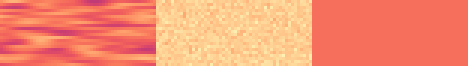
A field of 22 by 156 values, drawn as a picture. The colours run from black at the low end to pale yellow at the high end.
It is made of 1 by 3 panels. Panel 1,1: high, streaked across. Panel 1,2: very high, fine-grained, faint in contrast. Panel 1,3: high, flat.
